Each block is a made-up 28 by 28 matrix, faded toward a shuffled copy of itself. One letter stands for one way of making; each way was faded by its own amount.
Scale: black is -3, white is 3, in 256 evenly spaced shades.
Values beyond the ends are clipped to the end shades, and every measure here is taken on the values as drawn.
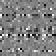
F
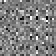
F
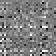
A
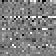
F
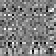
A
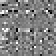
A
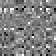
A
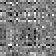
A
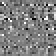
F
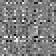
F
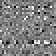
F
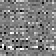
F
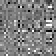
A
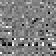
F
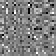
A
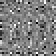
A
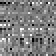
A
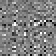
A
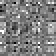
A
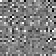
A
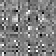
A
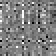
A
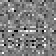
F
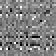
F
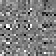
A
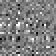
A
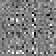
A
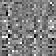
A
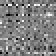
F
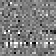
A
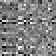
F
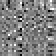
A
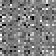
A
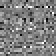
F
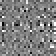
A
